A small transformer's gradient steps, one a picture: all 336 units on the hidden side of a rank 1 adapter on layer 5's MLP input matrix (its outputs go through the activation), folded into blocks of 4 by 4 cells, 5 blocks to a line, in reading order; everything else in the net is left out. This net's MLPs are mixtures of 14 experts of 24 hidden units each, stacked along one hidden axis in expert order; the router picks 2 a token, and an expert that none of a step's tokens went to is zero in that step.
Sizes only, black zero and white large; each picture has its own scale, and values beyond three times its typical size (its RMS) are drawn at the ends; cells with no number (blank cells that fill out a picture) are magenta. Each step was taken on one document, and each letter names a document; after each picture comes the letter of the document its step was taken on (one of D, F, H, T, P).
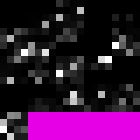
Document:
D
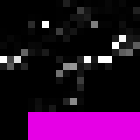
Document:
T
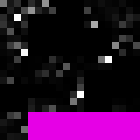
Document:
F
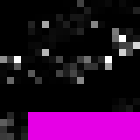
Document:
T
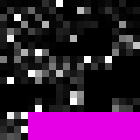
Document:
D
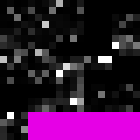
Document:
D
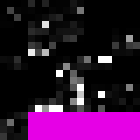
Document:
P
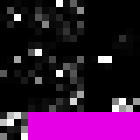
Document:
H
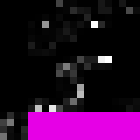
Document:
P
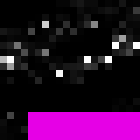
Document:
T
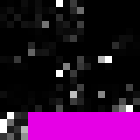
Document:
H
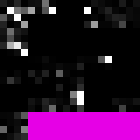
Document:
F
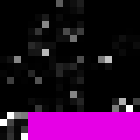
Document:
H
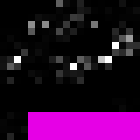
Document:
T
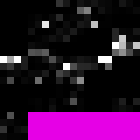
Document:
T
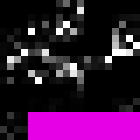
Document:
T
